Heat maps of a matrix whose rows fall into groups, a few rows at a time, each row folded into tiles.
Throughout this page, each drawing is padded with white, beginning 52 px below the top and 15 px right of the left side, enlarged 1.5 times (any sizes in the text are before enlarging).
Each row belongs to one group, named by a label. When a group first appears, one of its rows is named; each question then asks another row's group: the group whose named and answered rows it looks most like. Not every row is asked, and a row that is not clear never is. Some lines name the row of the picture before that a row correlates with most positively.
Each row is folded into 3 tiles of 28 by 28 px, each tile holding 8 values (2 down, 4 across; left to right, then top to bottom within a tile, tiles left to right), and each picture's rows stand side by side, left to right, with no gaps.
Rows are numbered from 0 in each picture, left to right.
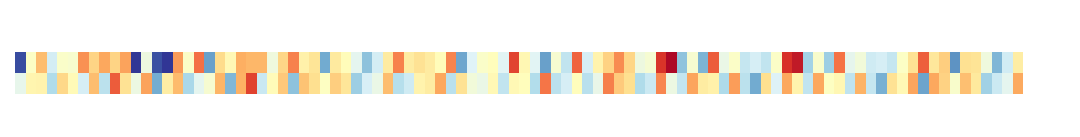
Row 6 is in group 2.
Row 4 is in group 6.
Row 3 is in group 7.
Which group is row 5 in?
2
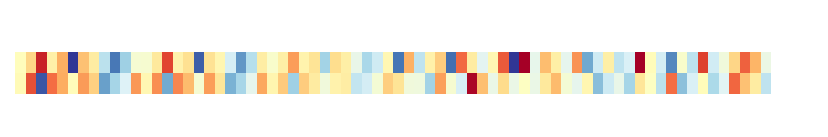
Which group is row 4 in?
7
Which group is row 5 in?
6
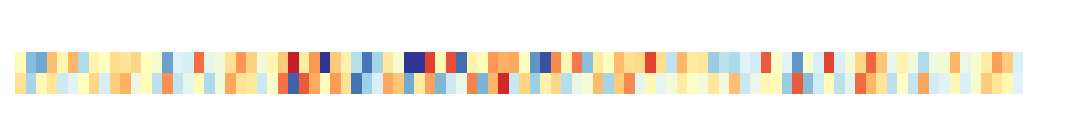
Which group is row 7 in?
6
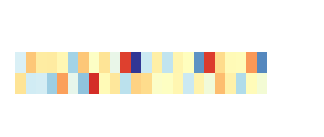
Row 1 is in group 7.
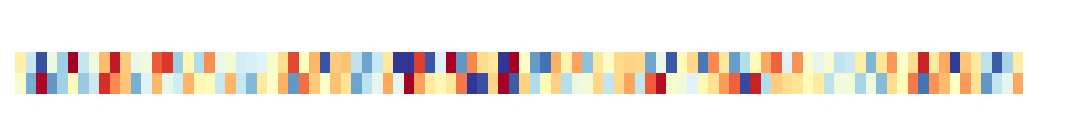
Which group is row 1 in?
2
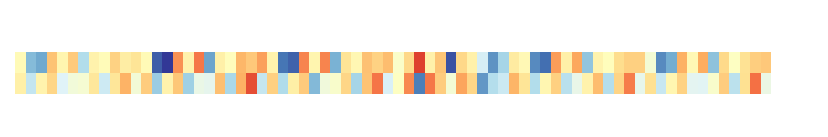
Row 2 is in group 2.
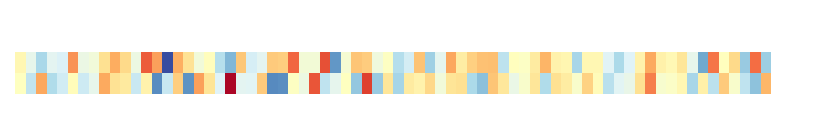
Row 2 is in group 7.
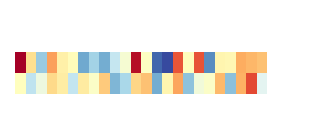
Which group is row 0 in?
7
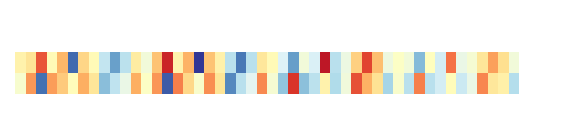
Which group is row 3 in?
6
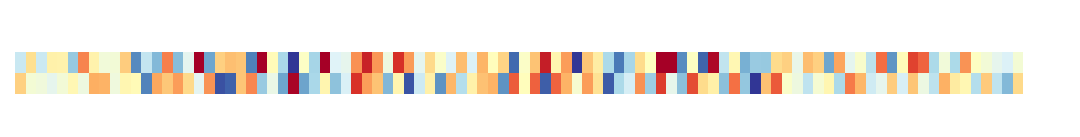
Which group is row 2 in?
6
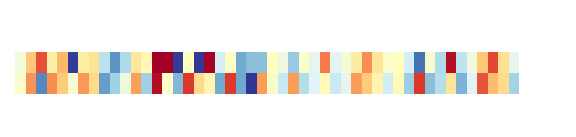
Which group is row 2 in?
6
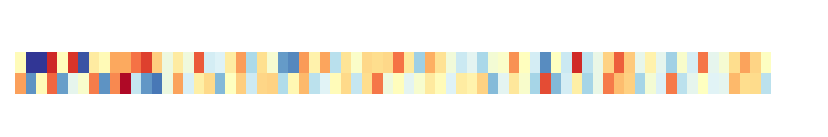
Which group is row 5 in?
6
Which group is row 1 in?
7
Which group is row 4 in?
6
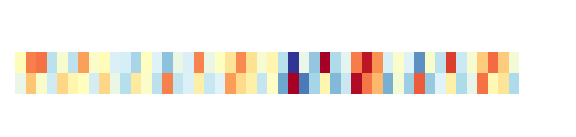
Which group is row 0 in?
2
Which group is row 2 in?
6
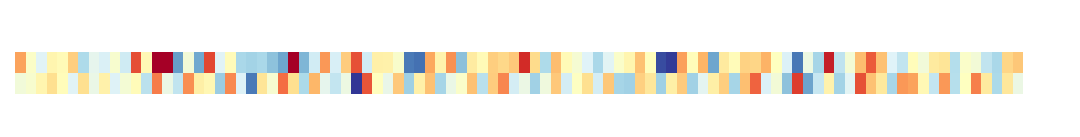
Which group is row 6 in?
6
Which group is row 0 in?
7
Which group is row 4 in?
7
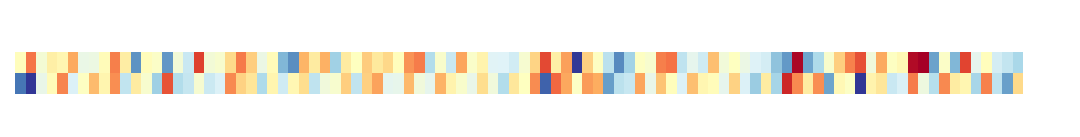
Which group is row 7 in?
2
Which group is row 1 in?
6
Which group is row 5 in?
2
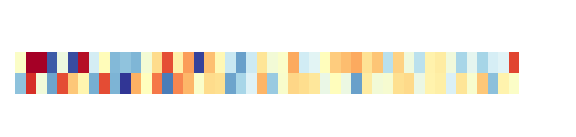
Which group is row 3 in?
7
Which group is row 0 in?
2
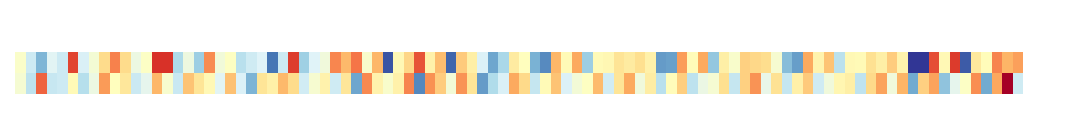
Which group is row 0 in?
6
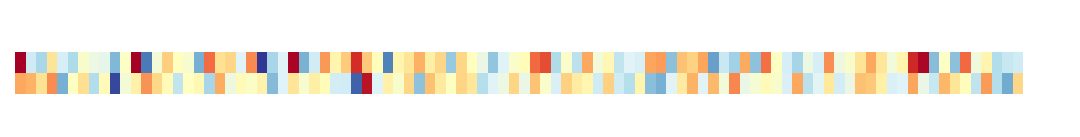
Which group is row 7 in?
2
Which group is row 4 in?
2
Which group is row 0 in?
7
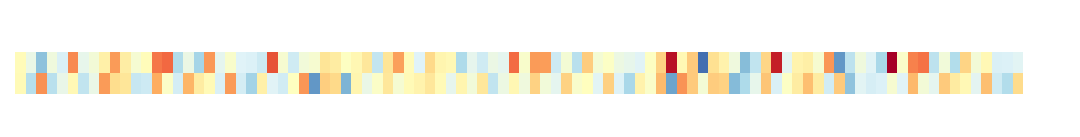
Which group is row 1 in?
2
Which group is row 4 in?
2
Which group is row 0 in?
6
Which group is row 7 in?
2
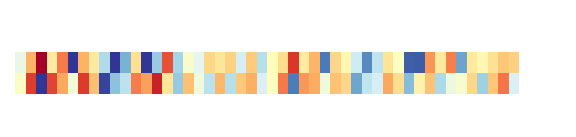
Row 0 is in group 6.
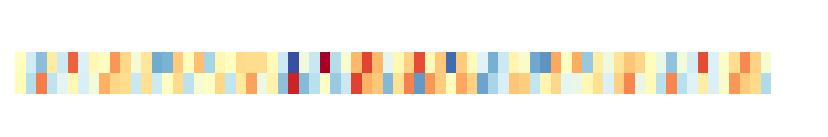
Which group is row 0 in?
6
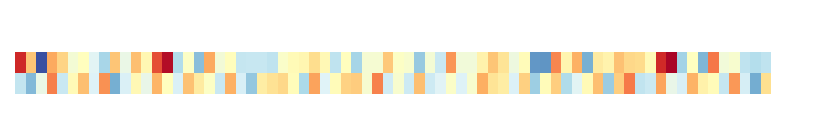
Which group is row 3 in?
6
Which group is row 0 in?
7
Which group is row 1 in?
2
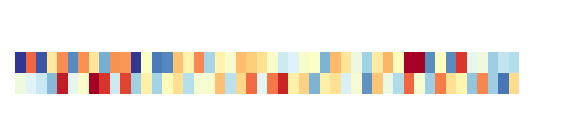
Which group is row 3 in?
2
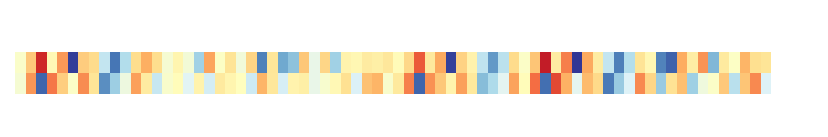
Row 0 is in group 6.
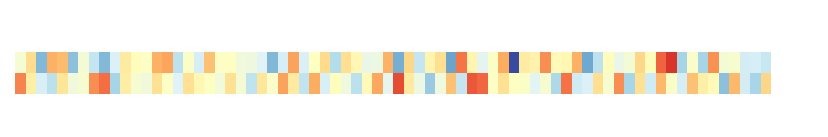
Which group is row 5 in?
2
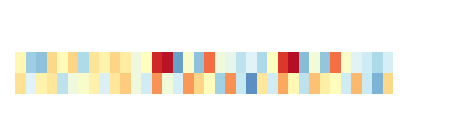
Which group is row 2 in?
2
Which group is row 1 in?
2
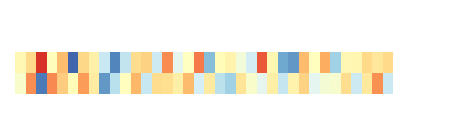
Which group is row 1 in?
7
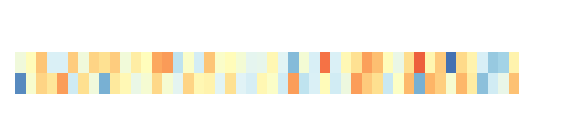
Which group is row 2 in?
6
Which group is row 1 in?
2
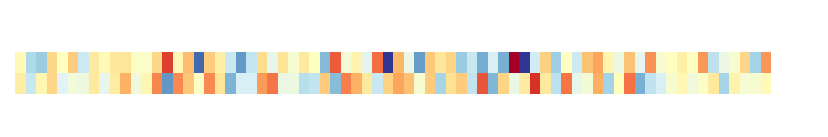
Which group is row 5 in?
7
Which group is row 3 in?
7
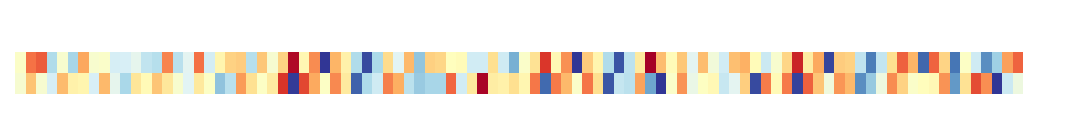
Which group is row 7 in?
7
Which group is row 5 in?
7
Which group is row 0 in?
2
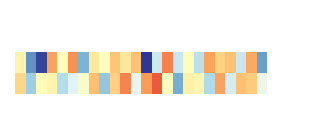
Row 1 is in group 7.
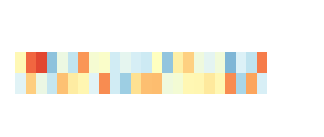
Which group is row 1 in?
7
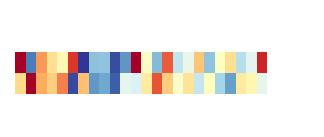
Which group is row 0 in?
7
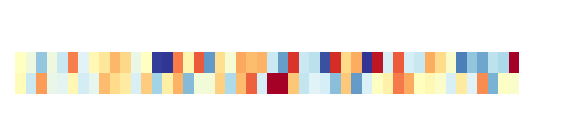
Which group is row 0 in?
6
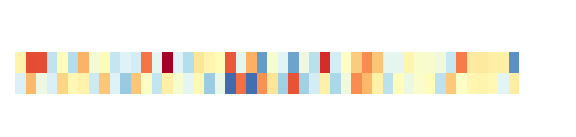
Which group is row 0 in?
2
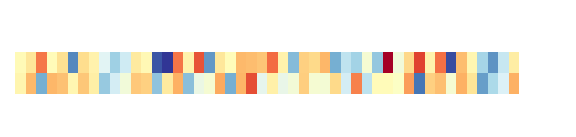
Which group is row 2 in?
7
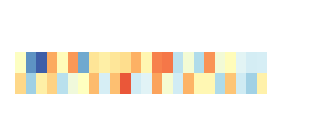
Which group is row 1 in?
2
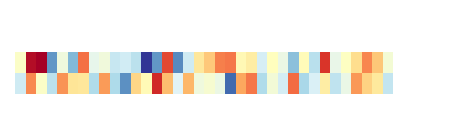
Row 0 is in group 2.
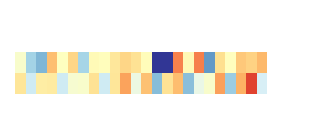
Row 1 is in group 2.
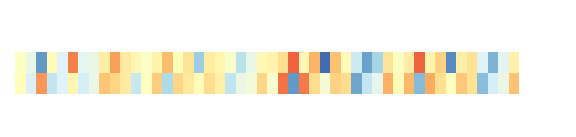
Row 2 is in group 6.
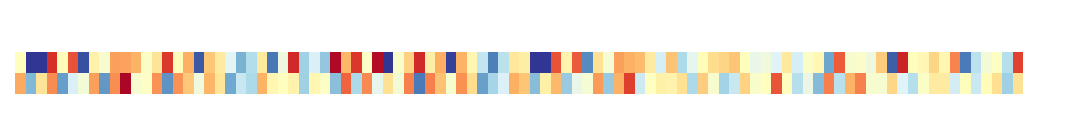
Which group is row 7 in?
7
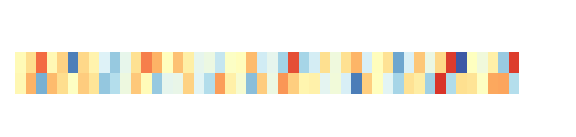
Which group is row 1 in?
7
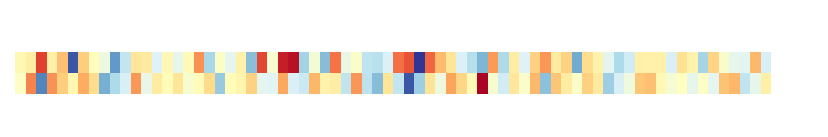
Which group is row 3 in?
7
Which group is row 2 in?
2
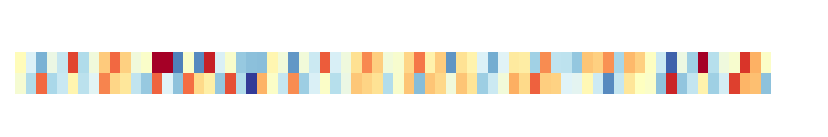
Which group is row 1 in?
2
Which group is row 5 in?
6
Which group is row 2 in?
6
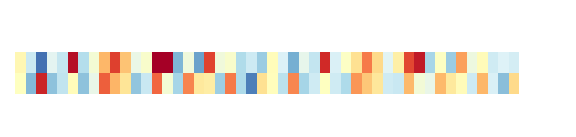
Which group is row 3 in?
2
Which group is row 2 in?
6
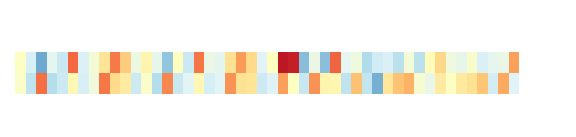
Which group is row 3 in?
7
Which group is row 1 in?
6
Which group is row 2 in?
2
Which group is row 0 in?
6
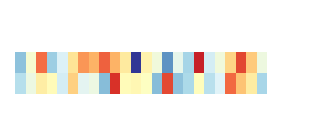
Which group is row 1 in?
6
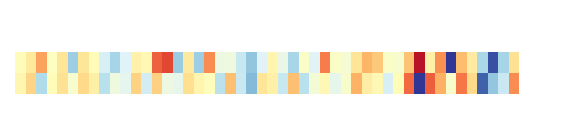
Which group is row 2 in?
6
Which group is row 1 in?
2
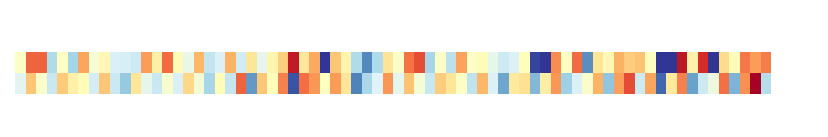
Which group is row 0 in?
2
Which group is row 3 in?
2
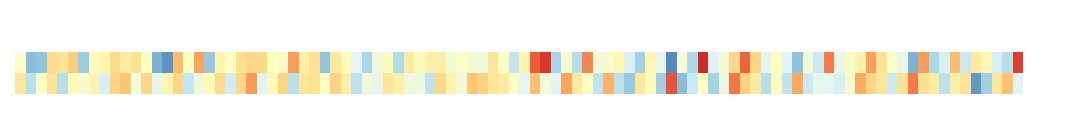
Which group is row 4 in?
2
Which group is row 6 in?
6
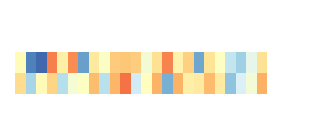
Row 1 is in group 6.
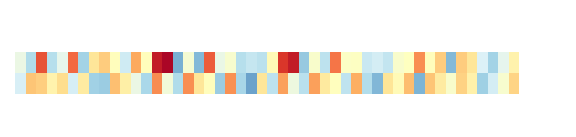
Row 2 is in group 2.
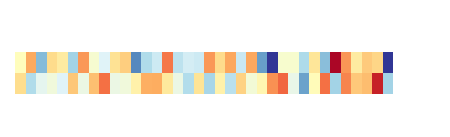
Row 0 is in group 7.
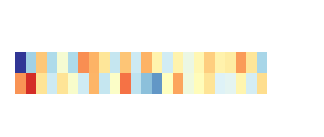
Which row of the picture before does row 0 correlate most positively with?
2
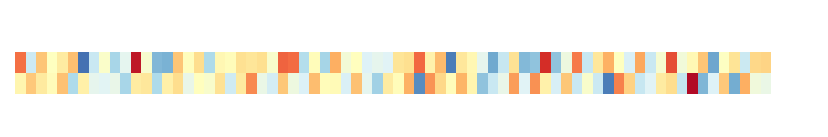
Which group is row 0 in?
7
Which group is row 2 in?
2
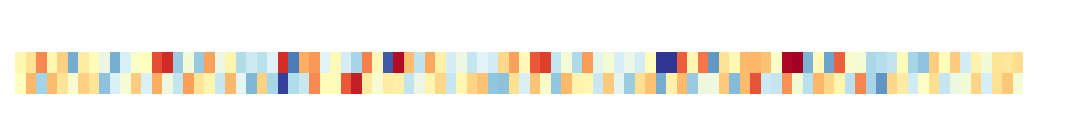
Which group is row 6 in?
2
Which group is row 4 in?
2
